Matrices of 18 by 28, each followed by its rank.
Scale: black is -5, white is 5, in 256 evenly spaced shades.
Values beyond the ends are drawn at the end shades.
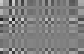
one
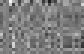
three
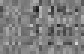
three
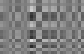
one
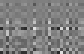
two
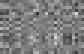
three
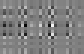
one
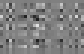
two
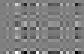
one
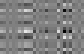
one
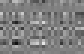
two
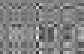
two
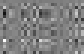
two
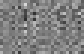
three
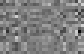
three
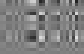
one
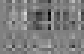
two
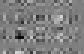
three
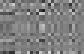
two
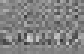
three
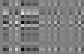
one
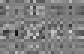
three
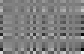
one
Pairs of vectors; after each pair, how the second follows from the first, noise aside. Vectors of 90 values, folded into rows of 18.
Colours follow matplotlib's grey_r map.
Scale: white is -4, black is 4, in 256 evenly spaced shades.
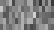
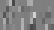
partly zeroed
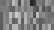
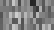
copied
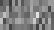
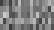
copied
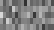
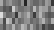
copied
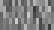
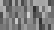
copied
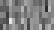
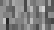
reversed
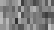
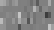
partly zeroed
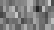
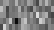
reversed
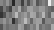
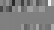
partly zeroed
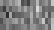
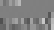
partly zeroed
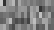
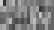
copied
